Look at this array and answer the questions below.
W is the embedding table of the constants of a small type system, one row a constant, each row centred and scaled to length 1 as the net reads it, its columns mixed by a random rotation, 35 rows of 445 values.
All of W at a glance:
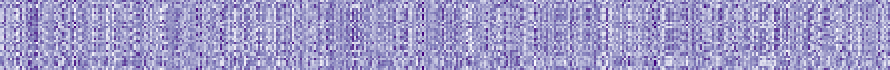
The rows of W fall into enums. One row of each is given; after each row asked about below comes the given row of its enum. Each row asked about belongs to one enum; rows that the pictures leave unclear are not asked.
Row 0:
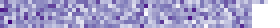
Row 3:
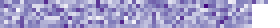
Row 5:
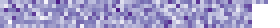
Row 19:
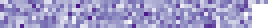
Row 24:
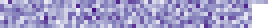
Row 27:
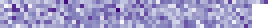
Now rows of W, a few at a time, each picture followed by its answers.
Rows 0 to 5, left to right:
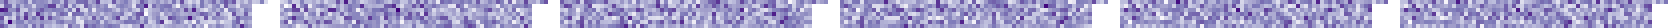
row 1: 27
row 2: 3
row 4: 5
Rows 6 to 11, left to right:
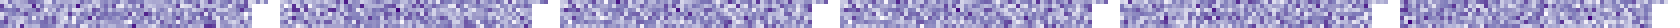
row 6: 19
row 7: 27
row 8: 5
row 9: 5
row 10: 24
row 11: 0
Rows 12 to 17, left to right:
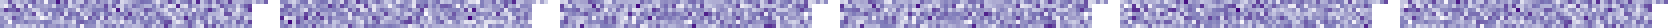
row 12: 5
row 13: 0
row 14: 19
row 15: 19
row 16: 27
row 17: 5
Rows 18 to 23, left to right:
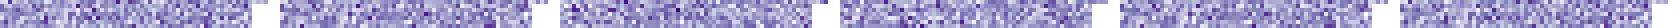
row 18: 24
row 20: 27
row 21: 3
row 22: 19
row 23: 24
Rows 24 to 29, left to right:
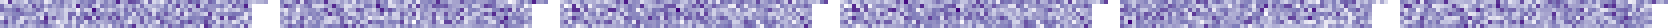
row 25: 3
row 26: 27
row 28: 0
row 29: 3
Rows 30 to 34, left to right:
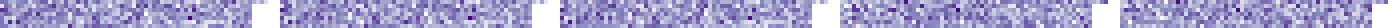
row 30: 0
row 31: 0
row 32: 0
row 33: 27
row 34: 5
